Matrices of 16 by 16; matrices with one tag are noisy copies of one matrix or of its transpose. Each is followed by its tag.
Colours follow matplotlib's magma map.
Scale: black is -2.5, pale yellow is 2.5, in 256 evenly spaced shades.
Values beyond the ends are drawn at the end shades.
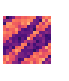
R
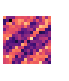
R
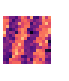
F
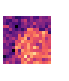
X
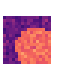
X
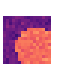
X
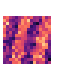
F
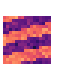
F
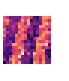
F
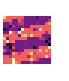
F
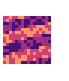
F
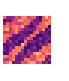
R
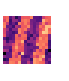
F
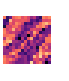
R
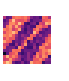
R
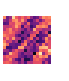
R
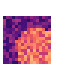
X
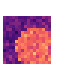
X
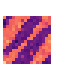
R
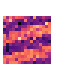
F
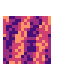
F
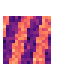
F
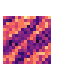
R
